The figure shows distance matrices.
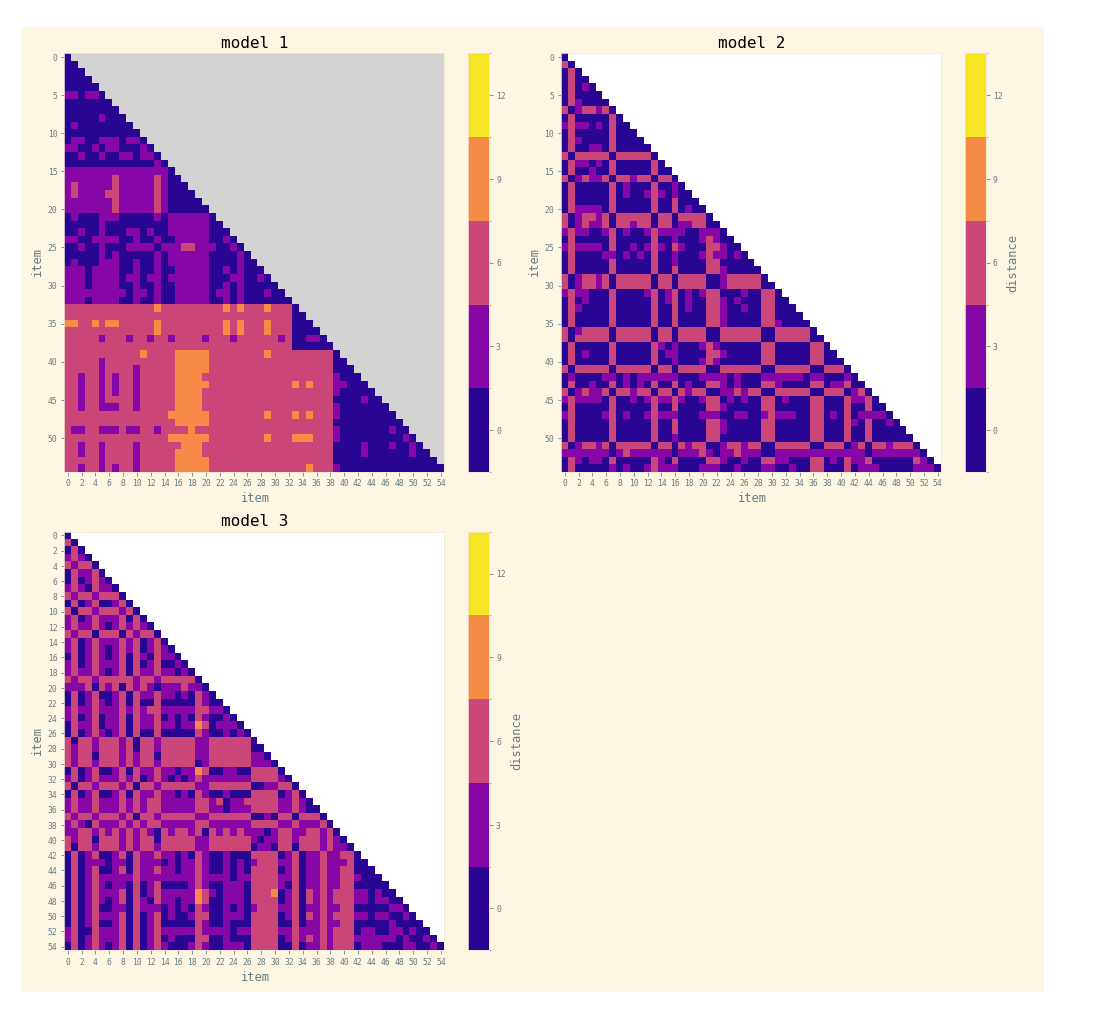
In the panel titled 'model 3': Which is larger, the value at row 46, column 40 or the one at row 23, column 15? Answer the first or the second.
the first
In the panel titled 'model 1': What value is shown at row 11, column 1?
3
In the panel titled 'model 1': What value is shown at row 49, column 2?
3
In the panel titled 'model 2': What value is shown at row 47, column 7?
6
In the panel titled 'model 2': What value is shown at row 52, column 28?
3
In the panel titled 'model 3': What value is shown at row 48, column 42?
3
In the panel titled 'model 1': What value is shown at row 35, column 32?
6
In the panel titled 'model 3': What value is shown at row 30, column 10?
3
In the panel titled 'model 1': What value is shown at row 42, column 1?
6
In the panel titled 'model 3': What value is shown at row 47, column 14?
3
